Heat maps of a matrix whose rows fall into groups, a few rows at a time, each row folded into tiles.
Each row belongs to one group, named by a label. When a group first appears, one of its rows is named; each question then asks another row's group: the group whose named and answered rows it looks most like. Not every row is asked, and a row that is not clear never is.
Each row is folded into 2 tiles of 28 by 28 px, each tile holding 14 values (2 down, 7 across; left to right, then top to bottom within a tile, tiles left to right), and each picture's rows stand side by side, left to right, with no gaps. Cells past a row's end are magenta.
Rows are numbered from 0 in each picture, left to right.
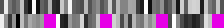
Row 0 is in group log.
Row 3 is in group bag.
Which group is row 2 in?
log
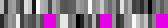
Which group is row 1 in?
bag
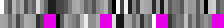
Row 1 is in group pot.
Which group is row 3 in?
pot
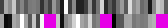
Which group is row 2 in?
pot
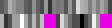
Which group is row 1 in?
bag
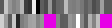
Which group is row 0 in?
log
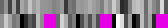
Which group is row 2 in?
bag
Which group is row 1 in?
bag
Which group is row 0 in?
bag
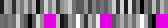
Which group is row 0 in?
pot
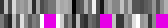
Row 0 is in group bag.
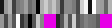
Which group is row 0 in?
pot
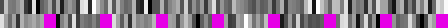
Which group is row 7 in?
pot
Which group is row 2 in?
log
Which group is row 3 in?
pot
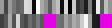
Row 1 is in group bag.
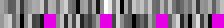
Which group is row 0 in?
bag
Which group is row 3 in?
bag
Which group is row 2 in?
bag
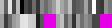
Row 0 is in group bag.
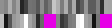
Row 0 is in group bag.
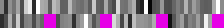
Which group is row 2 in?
log
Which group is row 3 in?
pot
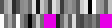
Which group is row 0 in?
pot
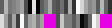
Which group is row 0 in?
log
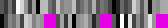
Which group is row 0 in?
pot
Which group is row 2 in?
pot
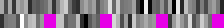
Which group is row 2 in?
log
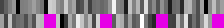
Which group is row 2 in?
bag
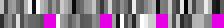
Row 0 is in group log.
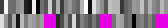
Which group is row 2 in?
bag
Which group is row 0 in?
log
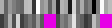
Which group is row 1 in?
pot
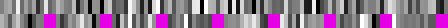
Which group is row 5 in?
log
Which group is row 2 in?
pot
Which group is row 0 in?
pot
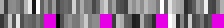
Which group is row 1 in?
pot
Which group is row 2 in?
bag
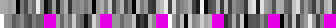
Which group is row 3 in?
log
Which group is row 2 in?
pot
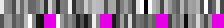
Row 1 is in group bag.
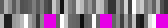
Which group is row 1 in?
bag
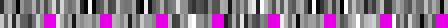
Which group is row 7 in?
pot
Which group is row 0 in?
pot
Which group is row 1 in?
log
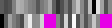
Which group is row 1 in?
pot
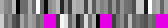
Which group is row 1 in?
bag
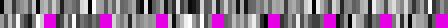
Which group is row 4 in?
bag
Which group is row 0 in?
pot
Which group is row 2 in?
log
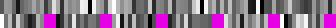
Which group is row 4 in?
log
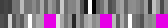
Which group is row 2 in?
pot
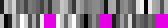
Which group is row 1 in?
pot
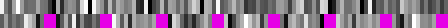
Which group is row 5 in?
pot
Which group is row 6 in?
log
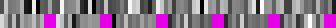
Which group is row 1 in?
log
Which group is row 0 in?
log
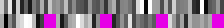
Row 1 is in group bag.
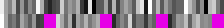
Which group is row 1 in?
log
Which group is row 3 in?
pot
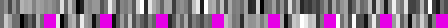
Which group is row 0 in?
bag
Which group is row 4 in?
log
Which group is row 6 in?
pot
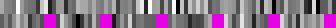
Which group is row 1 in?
bag
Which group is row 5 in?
log
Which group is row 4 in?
pot
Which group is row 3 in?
bag
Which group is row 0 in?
pot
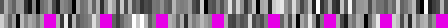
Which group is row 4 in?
bag
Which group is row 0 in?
log
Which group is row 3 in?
log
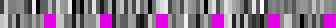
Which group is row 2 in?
pot
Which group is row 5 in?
bag
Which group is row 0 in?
log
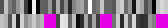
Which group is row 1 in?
bag
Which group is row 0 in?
log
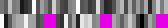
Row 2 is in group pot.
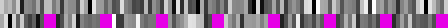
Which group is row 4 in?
log
